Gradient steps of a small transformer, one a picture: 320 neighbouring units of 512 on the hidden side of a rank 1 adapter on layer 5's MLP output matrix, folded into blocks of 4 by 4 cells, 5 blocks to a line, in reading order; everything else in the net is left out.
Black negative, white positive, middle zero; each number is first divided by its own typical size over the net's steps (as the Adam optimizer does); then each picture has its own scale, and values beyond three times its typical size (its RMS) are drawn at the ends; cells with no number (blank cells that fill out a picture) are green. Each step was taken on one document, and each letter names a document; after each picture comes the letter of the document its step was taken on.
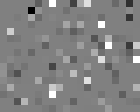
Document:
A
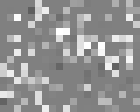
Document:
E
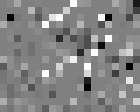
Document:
E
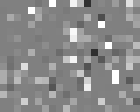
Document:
A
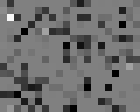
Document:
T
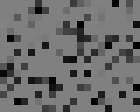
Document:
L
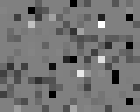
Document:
A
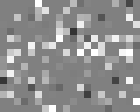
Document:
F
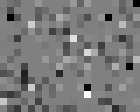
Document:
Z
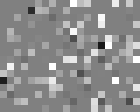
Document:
A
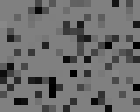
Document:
L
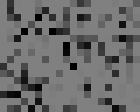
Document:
T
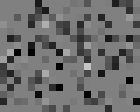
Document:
F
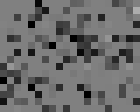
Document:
F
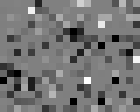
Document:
Z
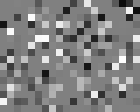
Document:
F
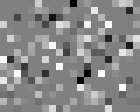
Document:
F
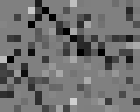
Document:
E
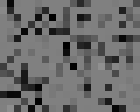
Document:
T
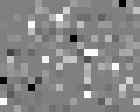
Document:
E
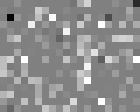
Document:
Z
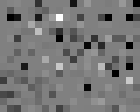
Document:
E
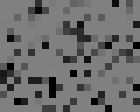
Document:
L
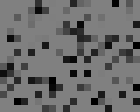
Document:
L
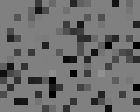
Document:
L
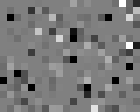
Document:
E
